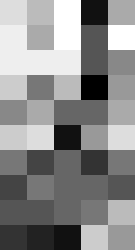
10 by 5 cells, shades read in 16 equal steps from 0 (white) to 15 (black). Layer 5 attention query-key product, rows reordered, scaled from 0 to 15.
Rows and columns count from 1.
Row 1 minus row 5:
-5 -1 -9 5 0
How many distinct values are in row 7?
4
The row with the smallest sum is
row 2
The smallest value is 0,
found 3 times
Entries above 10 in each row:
1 0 0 1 0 1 2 1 0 3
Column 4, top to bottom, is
14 10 10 15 9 6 12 9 8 3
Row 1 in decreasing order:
14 5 4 2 0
